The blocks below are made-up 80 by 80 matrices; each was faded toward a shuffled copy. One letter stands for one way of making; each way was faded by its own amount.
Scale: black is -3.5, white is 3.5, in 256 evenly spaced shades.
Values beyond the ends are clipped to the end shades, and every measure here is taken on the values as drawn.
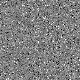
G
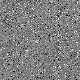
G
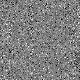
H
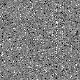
H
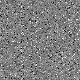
H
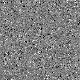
G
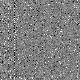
H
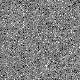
H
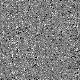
G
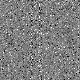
H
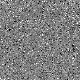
H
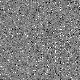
G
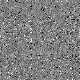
G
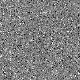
H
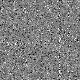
H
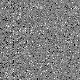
G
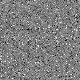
G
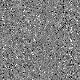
H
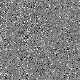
G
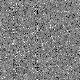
H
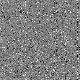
G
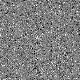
H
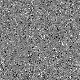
G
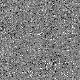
G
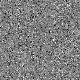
H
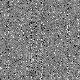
H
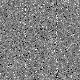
H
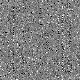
H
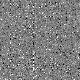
G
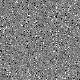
H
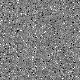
G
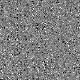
G
